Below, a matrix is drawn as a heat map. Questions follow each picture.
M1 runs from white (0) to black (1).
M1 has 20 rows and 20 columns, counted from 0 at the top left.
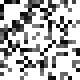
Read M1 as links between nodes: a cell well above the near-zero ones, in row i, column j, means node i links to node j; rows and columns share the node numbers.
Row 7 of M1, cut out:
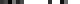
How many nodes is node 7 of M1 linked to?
9
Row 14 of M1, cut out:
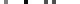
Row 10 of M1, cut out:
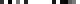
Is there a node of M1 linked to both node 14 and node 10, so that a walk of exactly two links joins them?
yes
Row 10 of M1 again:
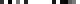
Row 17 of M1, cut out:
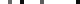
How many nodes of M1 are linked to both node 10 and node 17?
1
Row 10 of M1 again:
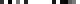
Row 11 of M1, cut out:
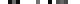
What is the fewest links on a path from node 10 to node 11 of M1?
2
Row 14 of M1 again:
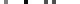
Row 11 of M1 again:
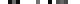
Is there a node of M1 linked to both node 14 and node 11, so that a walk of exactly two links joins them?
no
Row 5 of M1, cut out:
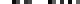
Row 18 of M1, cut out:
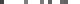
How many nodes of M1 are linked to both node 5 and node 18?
3
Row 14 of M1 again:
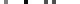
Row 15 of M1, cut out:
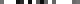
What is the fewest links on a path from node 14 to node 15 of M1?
2
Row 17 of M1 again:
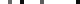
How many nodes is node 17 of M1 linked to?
4
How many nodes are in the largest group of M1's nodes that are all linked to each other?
5
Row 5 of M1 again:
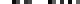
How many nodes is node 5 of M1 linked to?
9
